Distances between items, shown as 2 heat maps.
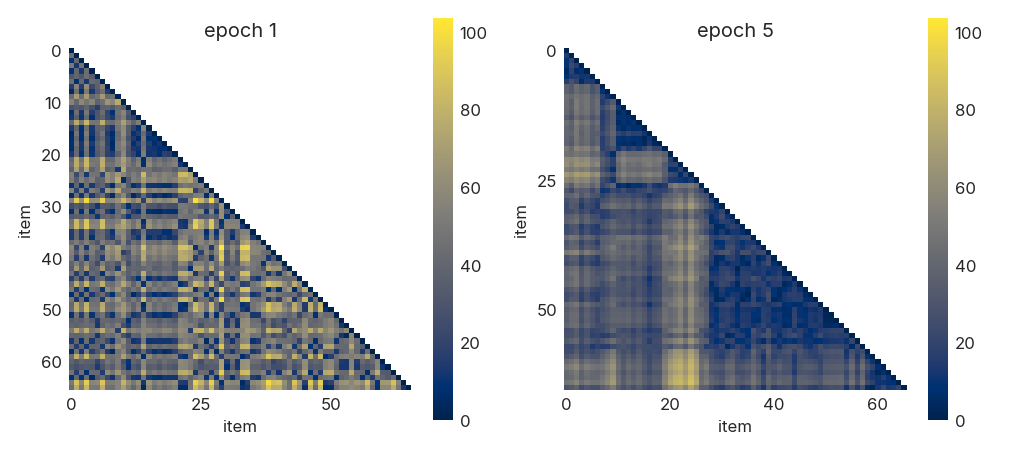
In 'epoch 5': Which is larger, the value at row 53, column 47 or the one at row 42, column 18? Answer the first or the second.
the second
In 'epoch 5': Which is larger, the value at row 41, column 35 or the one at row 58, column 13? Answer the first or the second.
the second
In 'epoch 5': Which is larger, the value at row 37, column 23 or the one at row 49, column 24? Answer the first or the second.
the second
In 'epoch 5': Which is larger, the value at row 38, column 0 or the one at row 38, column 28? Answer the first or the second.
the first
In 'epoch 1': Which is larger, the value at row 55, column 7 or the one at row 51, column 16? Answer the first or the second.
the first
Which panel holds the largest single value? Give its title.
epoch 1
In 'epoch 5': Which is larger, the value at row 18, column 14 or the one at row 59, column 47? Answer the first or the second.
the second
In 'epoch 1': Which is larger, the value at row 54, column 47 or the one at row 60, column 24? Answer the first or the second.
the first
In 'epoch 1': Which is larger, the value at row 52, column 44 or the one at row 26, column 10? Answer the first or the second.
the second
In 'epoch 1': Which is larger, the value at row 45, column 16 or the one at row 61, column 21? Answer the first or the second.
the second
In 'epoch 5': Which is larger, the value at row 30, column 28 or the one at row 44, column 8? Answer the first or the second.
the second
